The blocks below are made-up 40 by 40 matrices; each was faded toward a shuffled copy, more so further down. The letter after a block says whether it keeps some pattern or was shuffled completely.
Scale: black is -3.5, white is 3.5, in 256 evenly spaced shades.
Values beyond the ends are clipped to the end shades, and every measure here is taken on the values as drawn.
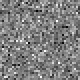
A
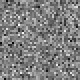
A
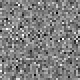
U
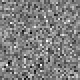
A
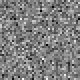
A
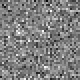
U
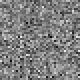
U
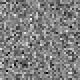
U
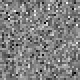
A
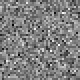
A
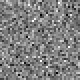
A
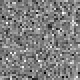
A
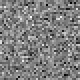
A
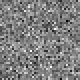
A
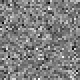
U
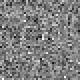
U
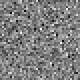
A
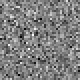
A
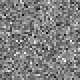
A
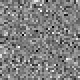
U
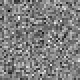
U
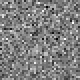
A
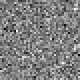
A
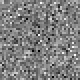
A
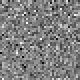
U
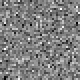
A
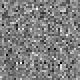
U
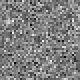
U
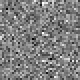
U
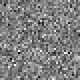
U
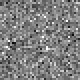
A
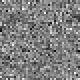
U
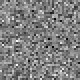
U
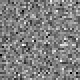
U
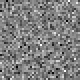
A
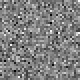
A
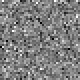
A
